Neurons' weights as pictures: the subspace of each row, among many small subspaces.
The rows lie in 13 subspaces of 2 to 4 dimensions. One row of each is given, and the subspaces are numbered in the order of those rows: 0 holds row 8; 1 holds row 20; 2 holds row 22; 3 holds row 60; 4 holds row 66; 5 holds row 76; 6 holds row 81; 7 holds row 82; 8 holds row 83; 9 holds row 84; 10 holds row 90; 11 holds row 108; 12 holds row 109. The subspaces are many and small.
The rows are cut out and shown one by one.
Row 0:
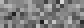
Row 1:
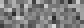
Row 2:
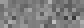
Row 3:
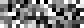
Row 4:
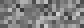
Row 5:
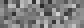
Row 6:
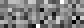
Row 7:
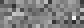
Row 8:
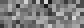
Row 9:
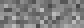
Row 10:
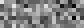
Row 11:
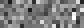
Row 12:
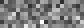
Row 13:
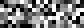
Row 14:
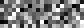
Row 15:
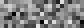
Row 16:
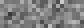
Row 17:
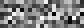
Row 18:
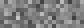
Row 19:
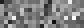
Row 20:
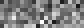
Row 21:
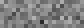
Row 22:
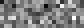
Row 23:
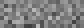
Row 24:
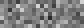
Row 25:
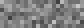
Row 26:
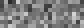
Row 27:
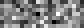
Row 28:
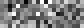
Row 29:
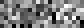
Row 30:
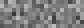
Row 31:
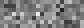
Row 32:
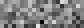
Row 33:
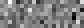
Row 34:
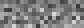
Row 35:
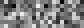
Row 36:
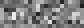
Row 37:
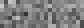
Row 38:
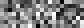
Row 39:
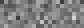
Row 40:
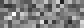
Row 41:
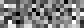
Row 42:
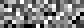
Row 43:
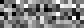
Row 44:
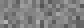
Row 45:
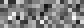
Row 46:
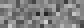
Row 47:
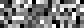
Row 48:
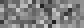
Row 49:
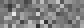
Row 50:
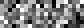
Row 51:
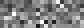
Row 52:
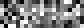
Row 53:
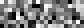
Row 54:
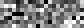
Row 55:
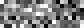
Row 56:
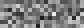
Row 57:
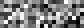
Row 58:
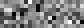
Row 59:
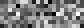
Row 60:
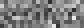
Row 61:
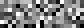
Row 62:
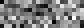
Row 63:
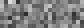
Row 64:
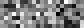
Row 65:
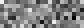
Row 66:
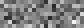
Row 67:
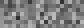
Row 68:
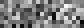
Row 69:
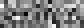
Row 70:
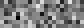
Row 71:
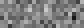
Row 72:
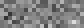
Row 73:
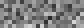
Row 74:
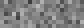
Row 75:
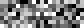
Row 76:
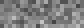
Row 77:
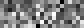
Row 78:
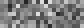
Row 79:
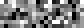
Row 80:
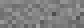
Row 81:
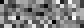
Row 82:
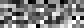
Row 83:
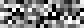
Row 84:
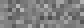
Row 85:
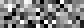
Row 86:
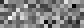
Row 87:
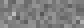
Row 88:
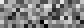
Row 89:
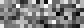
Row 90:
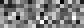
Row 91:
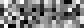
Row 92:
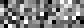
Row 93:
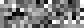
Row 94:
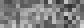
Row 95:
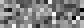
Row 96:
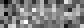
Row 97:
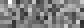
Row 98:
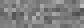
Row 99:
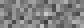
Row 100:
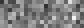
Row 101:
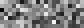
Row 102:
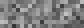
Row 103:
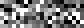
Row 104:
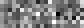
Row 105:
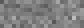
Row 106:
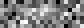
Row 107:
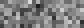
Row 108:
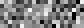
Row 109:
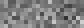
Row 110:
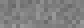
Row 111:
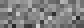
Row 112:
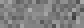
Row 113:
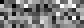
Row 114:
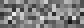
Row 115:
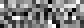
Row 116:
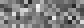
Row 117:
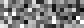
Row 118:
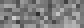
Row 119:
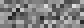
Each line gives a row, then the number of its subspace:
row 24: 9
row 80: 8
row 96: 12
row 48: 9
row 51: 0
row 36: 2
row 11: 11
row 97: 11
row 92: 12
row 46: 4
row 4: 8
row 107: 6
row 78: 0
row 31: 1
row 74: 6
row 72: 4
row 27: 7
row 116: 2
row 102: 9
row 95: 1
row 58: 2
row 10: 2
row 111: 5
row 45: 12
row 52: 12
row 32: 5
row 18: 6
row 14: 9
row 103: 2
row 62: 6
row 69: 3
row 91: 12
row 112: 11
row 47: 11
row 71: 3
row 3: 0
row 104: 7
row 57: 9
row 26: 3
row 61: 8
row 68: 10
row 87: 12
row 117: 12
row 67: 10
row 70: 6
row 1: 11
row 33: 11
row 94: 12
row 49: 0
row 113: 2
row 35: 7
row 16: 4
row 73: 4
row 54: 7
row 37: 3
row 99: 4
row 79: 7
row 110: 10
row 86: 9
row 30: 11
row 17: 8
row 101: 4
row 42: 4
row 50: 9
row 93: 7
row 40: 5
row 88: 8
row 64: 1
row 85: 0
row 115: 3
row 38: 1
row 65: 10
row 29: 10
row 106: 12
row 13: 4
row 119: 9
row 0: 5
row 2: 12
